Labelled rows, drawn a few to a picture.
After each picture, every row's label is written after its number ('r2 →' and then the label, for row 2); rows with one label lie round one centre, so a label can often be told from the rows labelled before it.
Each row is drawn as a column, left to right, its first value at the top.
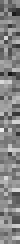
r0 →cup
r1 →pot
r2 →cup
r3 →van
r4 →van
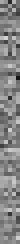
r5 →pot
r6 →pot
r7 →cup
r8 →pot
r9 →van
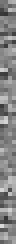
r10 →van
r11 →van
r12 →pot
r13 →pot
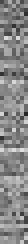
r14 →cup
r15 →pot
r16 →pot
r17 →cup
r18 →pot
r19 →cup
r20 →van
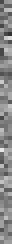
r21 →cup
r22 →pot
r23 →pot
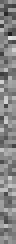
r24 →cup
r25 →van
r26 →pot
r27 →pot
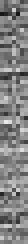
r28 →van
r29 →van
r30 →van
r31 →pot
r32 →van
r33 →cup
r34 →cup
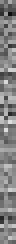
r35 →van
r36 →cup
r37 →van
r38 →van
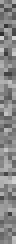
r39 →pot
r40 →cup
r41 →cup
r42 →pot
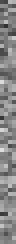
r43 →cup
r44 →cup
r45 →pot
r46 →pot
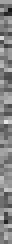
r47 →pot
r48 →van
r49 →van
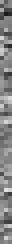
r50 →pot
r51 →van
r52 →van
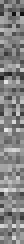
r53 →van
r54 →cup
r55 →cup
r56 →van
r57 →cup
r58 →van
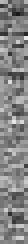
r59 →pot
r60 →pot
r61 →cup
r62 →van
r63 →van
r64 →van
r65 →pot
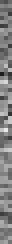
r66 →cup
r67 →cup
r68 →van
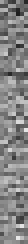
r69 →pot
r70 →pot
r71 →cup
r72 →cup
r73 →van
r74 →van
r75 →cup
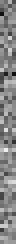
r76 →van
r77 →cup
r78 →pot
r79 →cup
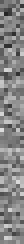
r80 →cup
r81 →van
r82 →van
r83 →pot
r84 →cup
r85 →pot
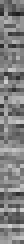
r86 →van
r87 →cup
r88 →van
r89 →van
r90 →van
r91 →van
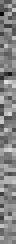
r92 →van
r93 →cup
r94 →cup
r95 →pot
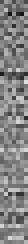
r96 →cup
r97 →pot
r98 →van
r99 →cup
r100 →van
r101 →van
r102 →cup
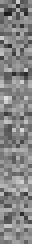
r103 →pot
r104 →van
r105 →van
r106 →cup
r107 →pot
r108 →cup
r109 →van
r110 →pot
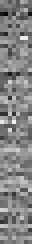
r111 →van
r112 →van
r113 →cup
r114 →van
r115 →cup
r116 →pot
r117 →pot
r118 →van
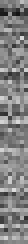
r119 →van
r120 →van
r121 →cup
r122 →van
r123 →van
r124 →pot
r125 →van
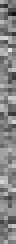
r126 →pot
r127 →pot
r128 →van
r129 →van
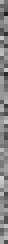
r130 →pot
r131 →van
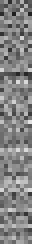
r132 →van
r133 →pot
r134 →cup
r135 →van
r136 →cup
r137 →pot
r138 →cup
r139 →van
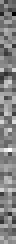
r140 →van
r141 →cup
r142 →cup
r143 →van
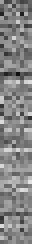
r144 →van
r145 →cup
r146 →cup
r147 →pot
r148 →cup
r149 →van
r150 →cup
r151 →cup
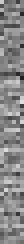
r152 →pot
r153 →cup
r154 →cup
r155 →cup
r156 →cup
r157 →van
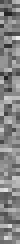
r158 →cup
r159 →van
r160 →van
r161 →pot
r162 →pot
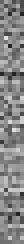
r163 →cup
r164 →pot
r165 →van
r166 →cup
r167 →cup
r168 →van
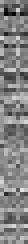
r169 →pot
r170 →van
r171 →van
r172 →van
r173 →pot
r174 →van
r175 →van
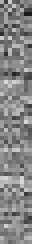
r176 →pot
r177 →cup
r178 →pot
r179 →cup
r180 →cup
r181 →pot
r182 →van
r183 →van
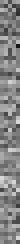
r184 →pot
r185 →pot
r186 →cup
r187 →pot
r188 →van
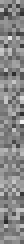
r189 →pot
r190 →van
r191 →pot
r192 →cup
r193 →pot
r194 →van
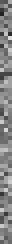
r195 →van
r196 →cup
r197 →pot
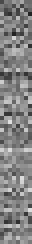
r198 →cup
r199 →van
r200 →van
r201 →pot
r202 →van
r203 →pot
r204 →cup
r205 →van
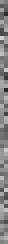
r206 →pot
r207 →van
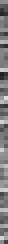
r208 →van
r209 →van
